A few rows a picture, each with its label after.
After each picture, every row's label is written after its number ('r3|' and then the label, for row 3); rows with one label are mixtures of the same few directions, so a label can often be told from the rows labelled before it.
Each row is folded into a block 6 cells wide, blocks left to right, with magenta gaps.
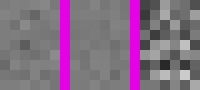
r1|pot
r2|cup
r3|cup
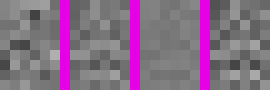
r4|pot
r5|cup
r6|cup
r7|cup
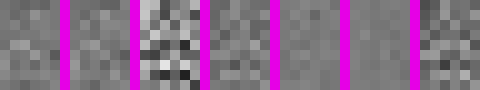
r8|pot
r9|pot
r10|cup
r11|cup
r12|pot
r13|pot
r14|cup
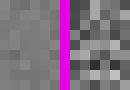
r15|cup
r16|cup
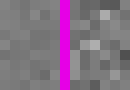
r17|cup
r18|pot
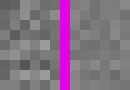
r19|cup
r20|cup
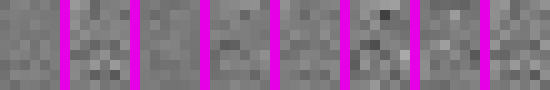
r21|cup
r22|cup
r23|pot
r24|pot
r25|cup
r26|pot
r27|pot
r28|cup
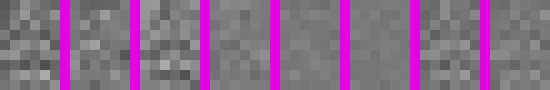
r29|cup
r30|pot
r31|cup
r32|pot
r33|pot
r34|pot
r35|cup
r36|cup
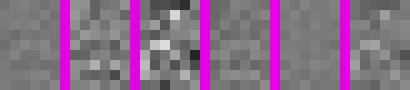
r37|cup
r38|cup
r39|pot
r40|cup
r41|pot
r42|pot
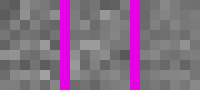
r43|cup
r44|pot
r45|cup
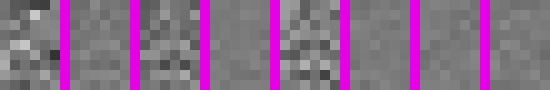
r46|pot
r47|cup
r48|cup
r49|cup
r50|cup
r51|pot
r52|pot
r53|pot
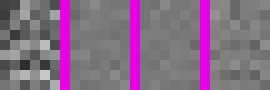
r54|cup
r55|cup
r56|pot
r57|cup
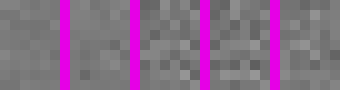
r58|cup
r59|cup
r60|cup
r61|cup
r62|pot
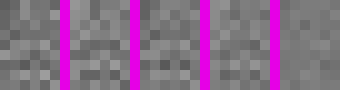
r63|cup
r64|cup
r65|cup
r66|cup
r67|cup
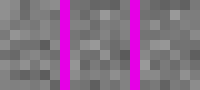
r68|cup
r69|pot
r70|pot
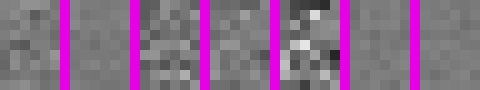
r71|pot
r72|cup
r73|cup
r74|pot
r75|pot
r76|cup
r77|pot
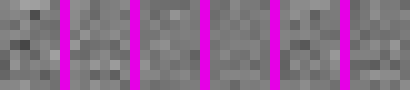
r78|pot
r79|cup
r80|pot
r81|cup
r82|pot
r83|cup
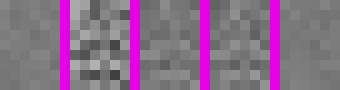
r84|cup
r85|cup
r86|cup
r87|cup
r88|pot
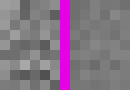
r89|cup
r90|cup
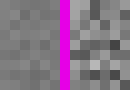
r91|cup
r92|cup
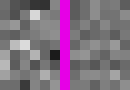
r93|pot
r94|cup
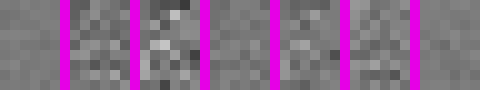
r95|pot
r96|cup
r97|pot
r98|cup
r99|pot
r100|cup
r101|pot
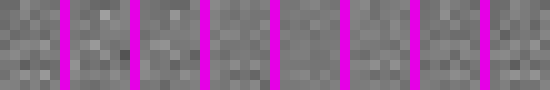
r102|cup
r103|pot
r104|pot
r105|cup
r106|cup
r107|cup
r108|cup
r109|cup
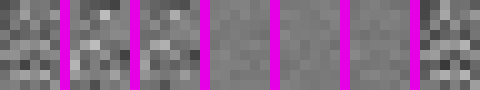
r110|cup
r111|pot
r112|pot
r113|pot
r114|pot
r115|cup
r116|cup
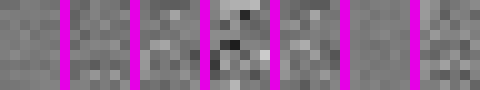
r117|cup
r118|cup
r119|pot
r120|pot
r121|pot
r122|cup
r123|cup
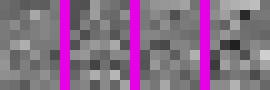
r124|pot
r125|cup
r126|pot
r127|pot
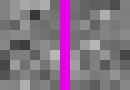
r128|pot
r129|pot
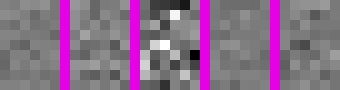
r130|pot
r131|cup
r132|pot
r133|pot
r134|pot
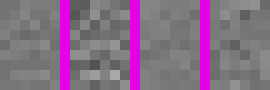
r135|cup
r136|cup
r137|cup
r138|pot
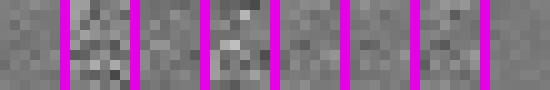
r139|pot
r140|cup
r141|pot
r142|pot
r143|pot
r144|pot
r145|pot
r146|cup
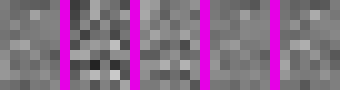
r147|pot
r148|cup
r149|cup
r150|pot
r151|pot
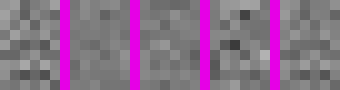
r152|cup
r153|pot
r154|pot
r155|pot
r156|cup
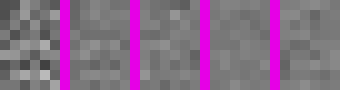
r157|cup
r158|cup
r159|pot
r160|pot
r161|pot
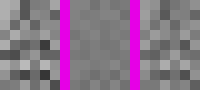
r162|cup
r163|cup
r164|cup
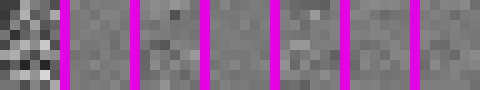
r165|cup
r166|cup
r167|pot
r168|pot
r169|pot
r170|pot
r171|pot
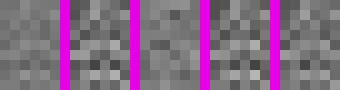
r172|cup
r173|cup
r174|pot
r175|cup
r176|cup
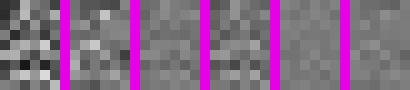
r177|cup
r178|pot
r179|cup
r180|cup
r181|cup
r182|pot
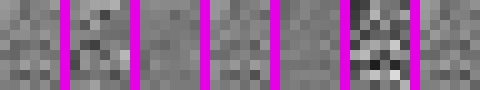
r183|cup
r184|pot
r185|pot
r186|cup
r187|cup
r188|cup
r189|cup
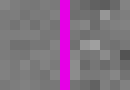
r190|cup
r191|pot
